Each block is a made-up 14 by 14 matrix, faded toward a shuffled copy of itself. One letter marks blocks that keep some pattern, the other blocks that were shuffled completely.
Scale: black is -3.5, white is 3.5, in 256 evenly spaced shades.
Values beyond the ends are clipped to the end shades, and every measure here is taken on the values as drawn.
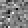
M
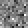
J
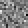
J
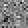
M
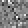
J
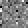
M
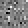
M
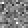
M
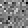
M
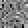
M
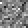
J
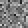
J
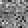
J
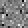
M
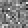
J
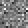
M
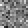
J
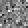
J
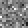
J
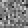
J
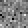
J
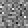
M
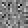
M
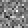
J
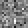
M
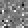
M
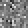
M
